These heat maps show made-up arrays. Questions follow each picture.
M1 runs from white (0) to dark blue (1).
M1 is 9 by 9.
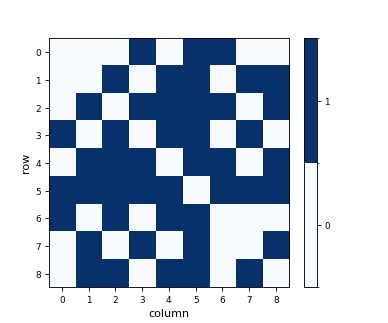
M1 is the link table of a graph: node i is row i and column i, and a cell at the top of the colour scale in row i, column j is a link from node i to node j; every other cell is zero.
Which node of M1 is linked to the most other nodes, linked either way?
node 5
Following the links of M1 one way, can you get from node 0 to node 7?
yes
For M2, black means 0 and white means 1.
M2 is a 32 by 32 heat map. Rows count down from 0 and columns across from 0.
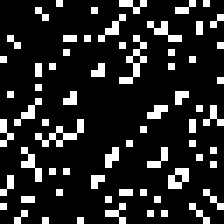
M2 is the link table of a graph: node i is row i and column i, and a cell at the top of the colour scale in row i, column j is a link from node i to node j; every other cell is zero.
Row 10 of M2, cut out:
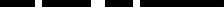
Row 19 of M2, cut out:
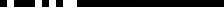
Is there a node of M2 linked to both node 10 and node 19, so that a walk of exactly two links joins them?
yes
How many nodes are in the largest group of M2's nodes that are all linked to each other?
5
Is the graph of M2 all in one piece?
no
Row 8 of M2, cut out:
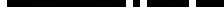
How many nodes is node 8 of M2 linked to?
4
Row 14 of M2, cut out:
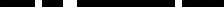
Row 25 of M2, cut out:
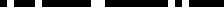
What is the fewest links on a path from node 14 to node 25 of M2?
1
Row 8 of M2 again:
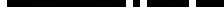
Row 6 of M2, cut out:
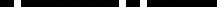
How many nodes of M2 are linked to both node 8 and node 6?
1
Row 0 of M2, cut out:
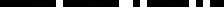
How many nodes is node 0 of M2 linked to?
6
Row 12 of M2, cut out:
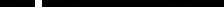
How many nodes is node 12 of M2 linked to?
1
